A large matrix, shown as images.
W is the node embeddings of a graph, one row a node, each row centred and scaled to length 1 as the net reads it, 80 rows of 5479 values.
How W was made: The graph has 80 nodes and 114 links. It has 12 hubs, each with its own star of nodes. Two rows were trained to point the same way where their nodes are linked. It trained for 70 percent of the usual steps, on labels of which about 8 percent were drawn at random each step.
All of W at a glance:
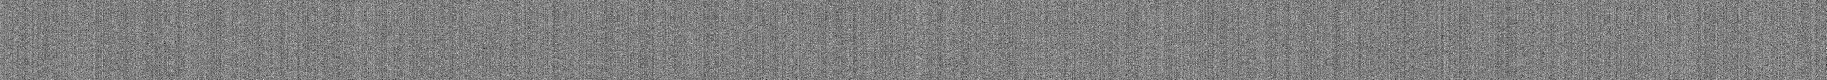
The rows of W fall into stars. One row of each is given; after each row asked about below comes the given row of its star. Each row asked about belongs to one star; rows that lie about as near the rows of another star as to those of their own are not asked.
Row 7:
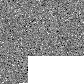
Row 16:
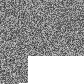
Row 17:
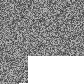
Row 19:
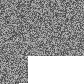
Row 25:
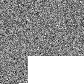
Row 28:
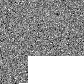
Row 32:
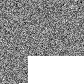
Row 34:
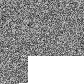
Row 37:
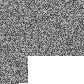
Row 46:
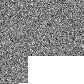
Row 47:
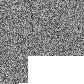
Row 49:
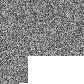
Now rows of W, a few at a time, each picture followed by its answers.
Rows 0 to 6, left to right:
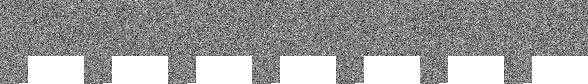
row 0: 49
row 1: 7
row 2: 19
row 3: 17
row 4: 46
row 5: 16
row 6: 46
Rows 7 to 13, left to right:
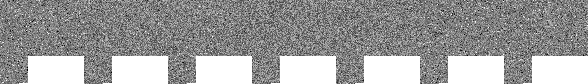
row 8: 37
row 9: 37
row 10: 25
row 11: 16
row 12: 19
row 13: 46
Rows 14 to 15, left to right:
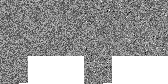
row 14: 32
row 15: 19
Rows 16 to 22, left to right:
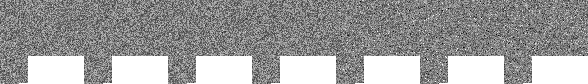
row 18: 16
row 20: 47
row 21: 16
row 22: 46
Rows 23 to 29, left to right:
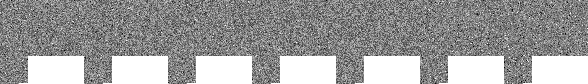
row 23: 47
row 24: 25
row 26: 37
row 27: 7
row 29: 32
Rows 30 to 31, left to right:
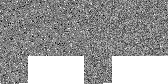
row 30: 19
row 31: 49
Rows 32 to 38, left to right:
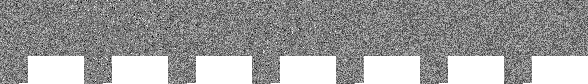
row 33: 47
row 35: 7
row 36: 32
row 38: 28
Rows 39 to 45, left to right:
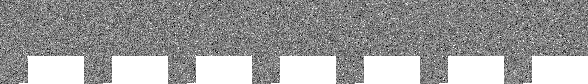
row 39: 46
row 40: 37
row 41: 34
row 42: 34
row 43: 47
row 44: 16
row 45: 17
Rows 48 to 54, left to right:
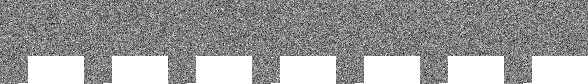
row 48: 47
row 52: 19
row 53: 28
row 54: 49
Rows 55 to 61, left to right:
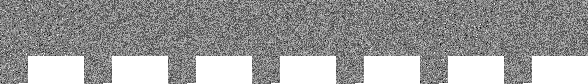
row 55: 46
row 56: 49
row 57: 16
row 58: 32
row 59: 47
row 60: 25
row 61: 34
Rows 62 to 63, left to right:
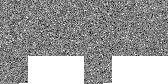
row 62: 17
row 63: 34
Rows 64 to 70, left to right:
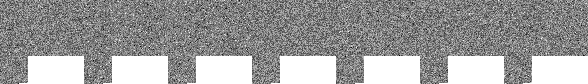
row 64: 34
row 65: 16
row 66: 49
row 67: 46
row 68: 28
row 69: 37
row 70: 7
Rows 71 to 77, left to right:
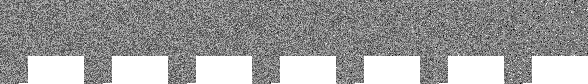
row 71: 47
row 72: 32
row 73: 16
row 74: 32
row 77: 32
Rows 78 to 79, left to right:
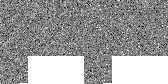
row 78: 46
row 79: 25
